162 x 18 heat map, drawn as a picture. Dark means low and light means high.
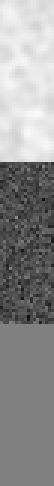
It is made of 3 by 1 panels. Panel 1,1: very high, blotchy, faint in contrast. Panel 2,1: low, fine-grained. Panel 3,1: middling, flat.
